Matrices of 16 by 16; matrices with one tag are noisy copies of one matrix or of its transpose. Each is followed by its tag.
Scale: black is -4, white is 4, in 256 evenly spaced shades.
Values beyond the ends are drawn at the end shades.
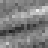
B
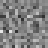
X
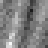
B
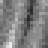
B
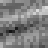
B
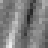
B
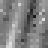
B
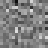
X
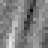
B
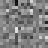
X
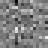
X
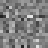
X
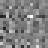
X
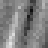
B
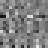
X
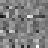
X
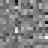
X
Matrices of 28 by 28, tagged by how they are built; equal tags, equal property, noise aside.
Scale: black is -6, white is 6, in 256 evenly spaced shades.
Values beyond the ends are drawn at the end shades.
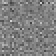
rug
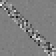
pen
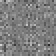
rug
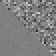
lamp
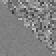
lamp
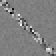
pen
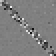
pen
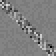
pen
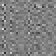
rug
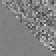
lamp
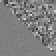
lamp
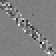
pen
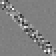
pen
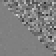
lamp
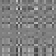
rug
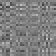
rug
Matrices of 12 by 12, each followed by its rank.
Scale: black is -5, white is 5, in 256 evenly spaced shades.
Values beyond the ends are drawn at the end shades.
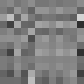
two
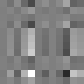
one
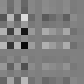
one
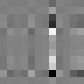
one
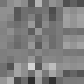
two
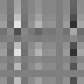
one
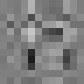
two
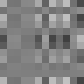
one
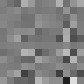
two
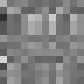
two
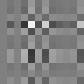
one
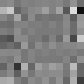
two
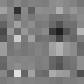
two
